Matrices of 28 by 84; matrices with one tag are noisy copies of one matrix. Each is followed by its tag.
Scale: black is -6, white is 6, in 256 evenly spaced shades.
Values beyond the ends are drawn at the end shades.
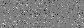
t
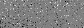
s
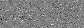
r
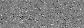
r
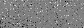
s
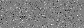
r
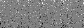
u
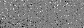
s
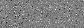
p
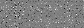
p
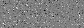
t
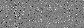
p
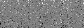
u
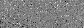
s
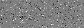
r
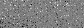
s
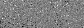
s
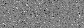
t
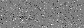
r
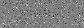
t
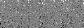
u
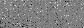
s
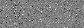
p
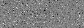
t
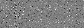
p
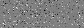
t
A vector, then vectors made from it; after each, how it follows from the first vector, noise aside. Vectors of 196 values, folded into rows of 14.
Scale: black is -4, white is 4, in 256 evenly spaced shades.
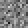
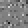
partly zeroed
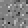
partly zeroed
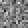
wrapped around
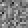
wrapped around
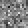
sign-scrambled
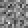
negated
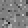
partly zeroed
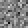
copied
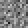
copied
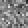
sign-scrambled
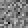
copied
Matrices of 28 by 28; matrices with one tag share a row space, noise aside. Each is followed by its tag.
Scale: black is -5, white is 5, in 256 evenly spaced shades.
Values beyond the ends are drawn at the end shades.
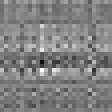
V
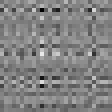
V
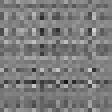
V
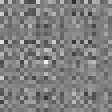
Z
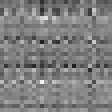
V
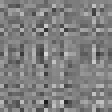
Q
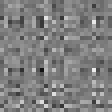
Q
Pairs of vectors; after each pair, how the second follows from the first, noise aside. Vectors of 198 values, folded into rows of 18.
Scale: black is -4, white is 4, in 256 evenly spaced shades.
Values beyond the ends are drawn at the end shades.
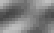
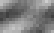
copied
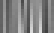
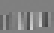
partly zeroed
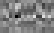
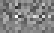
sign-scrambled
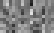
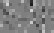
partly zeroed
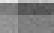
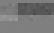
partly zeroed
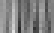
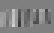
partly zeroed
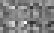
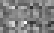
copied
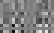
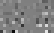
partly zeroed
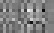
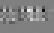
partly zeroed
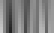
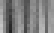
copied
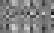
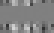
partly zeroed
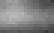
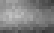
copied
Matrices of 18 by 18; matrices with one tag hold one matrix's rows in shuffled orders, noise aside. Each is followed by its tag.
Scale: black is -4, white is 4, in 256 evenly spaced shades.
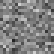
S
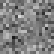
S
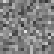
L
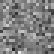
S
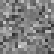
S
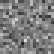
L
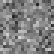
S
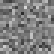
L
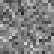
L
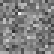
S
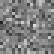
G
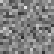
L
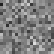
G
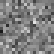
G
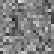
S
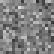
S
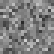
L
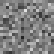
L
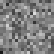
G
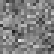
S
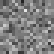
L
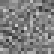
L
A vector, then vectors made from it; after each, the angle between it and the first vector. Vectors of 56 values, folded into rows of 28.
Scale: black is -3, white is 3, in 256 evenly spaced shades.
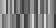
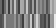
partly opposed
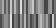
orthogonal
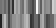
partly opposed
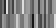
nearly opposite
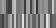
orthogonal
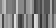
orthogonal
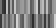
nearly opposite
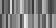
partly opposed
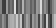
partly opposed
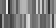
partly opposed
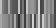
partly aligned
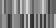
partly opposed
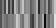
nearly opposite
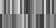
orthogonal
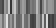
orthogonal
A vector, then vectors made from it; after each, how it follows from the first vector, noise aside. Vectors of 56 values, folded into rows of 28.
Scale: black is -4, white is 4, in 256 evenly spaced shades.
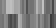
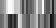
scaled up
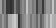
negated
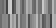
sign-scrambled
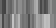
reversed
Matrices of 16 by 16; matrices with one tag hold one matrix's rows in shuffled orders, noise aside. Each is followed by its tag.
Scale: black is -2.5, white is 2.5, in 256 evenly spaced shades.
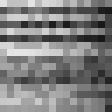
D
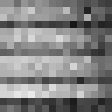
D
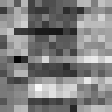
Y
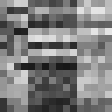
Y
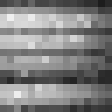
D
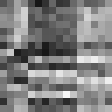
Y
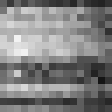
D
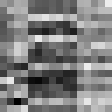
Y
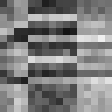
Y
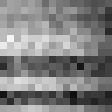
D
